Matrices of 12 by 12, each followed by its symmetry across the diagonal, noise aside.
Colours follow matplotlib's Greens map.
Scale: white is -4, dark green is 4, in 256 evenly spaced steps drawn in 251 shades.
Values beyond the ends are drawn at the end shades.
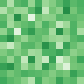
symmetric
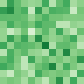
symmetric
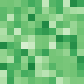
antisymmetric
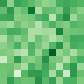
neither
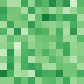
antisymmetric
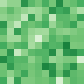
symmetric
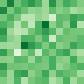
symmetric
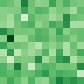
neither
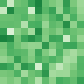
symmetric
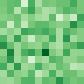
neither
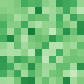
symmetric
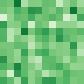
antisymmetric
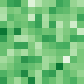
antisymmetric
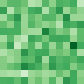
neither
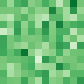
neither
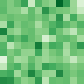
antisymmetric
